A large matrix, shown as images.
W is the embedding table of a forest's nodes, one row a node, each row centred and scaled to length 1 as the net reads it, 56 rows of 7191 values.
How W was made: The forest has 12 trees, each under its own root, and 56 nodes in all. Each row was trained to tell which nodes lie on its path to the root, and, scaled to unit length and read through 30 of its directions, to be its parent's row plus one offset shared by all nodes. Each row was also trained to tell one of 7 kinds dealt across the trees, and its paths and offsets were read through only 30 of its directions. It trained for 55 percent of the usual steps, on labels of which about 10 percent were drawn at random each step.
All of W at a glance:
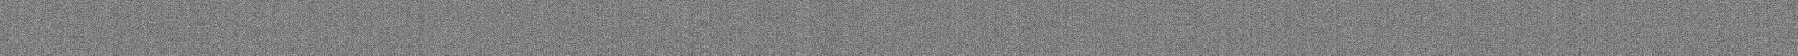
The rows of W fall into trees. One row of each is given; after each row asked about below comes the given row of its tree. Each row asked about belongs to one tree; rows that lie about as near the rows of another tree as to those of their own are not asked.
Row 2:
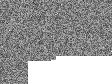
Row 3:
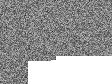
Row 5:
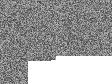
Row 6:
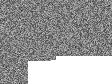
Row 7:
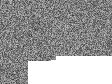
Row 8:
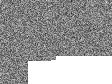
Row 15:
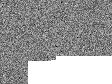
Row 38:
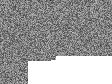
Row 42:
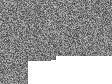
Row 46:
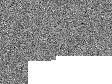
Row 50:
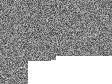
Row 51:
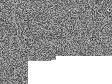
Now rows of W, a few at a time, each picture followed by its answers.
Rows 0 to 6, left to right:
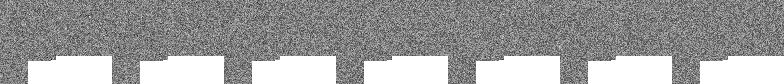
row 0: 42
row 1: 7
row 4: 6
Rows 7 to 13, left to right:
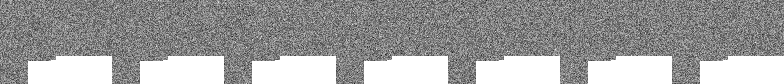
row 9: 3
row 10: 15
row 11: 3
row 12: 38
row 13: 15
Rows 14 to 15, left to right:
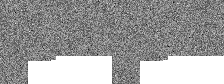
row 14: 46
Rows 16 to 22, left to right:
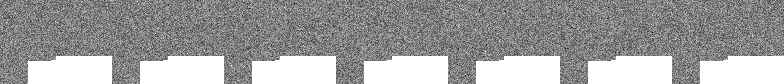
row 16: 50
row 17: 8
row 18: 46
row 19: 2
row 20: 6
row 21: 46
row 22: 51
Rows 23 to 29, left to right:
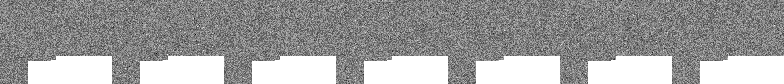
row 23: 6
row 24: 3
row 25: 6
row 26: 8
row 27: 51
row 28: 5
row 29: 50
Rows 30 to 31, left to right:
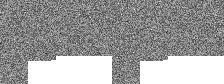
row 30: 42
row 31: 2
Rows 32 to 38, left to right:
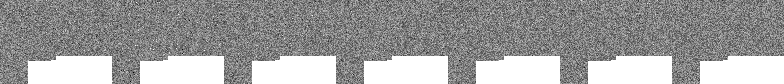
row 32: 42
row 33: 46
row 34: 15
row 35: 46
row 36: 3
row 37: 5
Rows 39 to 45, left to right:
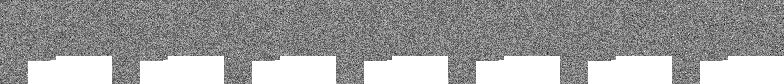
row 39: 51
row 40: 51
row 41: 5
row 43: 38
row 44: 7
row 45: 8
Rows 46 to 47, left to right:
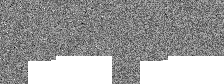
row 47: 8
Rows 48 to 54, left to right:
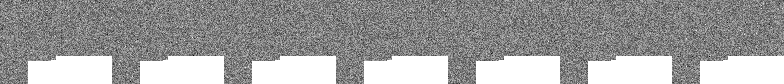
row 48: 51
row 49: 3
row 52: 6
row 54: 15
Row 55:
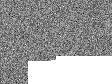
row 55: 15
